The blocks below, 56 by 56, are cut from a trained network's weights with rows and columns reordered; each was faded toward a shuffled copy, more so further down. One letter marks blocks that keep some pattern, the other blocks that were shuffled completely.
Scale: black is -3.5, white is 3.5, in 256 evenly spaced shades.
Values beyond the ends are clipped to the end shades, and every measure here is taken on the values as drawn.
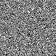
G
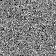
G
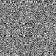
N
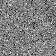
G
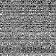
N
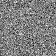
G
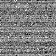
N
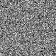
G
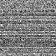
N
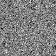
G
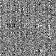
N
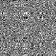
N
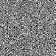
N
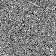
G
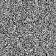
N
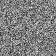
G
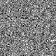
N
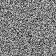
G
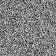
G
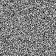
G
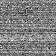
N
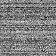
N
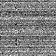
N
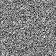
G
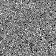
G
